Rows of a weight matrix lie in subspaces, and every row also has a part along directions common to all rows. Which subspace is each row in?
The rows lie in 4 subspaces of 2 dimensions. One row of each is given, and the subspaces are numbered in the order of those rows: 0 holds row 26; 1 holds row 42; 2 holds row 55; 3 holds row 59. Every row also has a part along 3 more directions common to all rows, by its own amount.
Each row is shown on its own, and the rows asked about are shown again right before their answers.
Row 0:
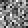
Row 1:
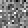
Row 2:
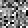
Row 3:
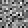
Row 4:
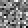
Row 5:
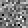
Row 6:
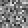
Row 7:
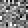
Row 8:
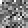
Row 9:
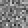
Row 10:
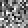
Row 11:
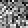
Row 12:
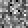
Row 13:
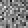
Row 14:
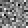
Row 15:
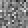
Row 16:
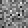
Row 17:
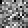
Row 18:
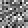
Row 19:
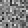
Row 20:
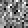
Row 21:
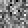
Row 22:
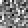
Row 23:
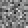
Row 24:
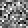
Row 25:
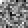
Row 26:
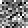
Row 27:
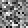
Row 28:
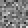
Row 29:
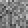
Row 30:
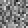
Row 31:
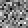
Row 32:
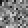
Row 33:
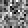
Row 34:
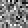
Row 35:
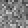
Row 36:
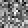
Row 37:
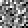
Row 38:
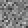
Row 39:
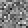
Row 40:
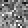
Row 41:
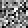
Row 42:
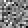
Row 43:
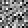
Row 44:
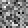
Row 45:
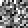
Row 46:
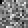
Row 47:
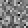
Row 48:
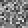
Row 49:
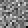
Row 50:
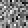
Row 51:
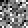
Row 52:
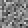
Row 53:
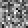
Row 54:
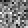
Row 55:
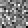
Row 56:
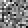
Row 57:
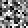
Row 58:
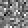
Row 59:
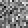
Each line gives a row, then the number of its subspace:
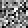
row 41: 1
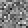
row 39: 1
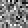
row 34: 3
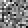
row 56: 1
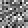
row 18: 0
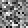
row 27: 2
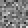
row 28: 1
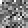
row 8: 0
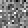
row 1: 1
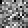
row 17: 0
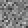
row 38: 1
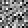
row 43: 0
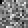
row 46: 0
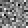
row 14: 2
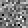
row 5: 3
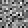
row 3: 0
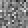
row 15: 1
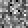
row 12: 2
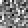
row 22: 0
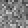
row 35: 3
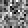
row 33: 2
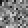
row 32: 0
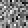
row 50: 3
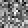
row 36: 2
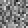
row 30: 2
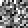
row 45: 0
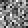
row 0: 2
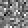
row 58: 2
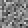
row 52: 1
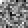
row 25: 0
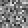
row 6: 3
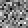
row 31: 1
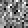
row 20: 2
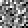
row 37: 0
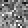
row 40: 3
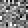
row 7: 3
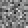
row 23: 2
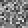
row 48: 3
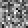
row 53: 2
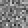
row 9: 3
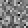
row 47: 2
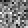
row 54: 3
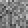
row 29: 3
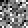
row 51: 0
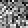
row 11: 3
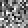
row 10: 1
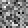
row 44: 2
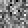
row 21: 2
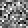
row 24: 1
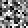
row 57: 2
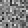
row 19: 3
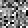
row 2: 1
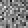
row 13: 3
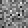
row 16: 0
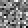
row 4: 1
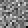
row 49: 2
